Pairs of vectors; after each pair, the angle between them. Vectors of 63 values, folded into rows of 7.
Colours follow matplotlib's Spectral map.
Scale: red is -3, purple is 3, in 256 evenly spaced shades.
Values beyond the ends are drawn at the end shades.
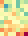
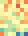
nearly opposite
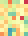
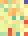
nearly opposite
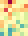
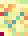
orthogonal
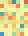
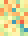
orthogonal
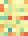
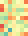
nearly parallel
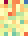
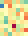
orthogonal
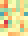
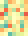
nearly opposite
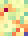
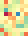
partly opposed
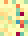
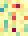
orthogonal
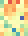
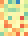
nearly opposite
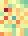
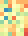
nearly opposite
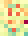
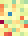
partly opposed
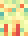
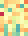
nearly opposite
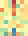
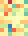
partly opposed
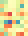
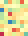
partly aligned
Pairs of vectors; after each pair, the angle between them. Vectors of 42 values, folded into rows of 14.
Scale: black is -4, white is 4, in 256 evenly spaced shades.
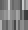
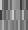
orthogonal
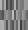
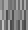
orthogonal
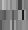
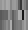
nearly parallel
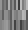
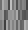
partly opposed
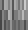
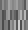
orthogonal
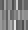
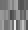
partly aligned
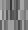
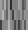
partly aligned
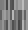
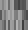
partly opposed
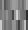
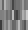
nearly opposite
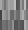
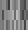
partly opposed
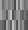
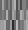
nearly opposite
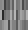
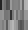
orthogonal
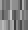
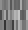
partly opposed
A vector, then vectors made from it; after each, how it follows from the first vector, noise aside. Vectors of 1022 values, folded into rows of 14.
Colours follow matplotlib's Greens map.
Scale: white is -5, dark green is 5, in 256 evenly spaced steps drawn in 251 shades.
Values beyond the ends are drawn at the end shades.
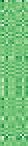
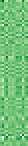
copied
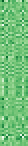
copied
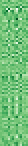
wrapped around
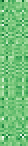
copied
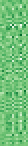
wrapped around
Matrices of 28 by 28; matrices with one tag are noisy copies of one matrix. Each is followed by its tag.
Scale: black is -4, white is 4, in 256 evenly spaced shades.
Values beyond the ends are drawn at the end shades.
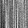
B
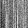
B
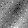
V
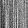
B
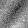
V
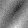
V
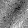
V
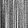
B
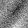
V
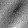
V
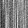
B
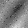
V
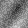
V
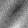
V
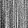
B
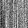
B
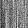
B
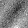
V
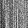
B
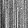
B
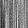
B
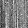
B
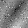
V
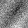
V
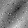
V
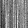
B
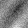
V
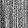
B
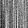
B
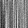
B
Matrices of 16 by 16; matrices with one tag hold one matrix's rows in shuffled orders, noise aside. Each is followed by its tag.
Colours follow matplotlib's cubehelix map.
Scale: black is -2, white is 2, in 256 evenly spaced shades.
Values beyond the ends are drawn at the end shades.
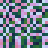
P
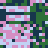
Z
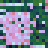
Z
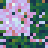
Z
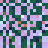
P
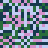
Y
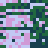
Z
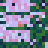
Z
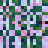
P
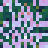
Y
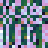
P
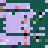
Z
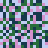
P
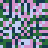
Y
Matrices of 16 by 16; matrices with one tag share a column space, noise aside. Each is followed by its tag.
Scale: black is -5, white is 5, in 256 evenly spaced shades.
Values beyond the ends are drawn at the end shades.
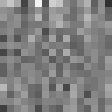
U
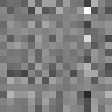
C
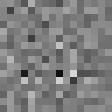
C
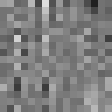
U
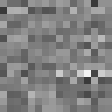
C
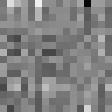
U
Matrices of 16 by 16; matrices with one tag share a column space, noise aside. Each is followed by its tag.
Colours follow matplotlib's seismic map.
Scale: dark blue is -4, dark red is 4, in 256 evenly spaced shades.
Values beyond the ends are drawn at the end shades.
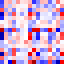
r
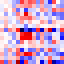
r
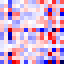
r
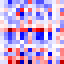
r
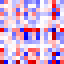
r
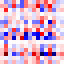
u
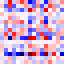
u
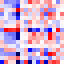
r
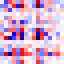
u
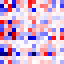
u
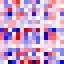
r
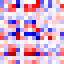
u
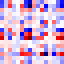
u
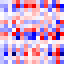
u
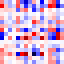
u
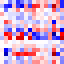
u
